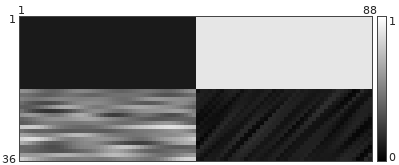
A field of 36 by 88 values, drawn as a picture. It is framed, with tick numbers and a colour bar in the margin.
It is made of 2 by 2 panels. Panel 1,1: very low, flat. Panel 1,2: very high, flat. Panel 2,1: middling, streaked across, strong in contrast. Panel 2,2: very low, slanting up to the right, faint in contrast.
